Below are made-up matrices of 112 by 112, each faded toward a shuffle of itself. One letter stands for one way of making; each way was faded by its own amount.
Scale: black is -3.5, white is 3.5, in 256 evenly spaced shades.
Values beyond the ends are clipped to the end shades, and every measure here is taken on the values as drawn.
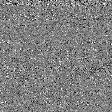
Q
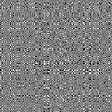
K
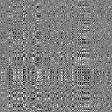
K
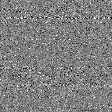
Q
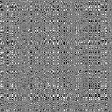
K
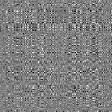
K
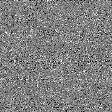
Q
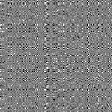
K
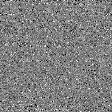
Q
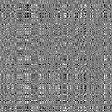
K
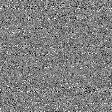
Q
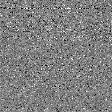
Q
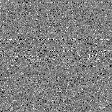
Q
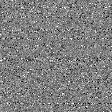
Q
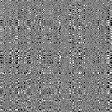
K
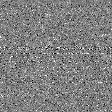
Q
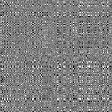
K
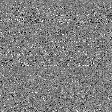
Q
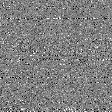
Q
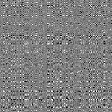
K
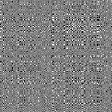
K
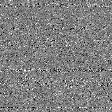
Q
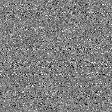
Q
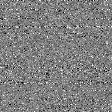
Q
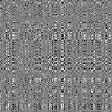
K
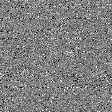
Q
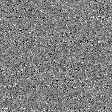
Q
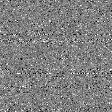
Q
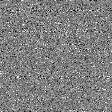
Q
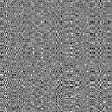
K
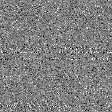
Q
